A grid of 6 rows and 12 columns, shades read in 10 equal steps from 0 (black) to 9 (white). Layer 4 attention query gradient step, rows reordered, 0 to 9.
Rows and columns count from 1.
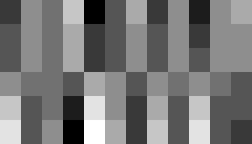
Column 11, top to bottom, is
5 5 5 4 3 3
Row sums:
46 48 49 51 52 56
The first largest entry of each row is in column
4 4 4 5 5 5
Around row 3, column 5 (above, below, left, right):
2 6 6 3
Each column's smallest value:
2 3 4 0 0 3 2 2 3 1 3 2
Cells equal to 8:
3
